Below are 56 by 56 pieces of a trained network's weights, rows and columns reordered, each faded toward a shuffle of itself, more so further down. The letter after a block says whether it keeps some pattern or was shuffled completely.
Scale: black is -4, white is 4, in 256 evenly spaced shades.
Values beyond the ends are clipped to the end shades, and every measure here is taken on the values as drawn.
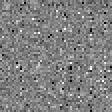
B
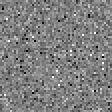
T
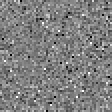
T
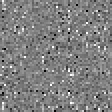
B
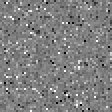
T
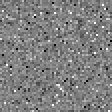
T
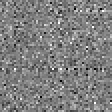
B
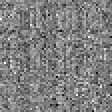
B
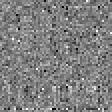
B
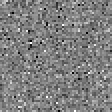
B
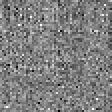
B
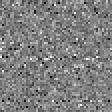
B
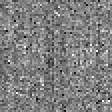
B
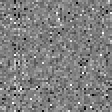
B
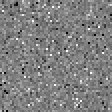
T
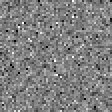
T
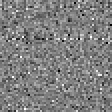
B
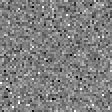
T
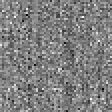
B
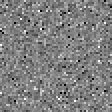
T
